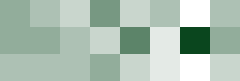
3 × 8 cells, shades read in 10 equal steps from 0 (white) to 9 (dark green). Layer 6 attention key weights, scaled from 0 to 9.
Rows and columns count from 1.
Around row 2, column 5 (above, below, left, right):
2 2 2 1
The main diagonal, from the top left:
4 4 3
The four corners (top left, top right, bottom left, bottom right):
4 3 3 2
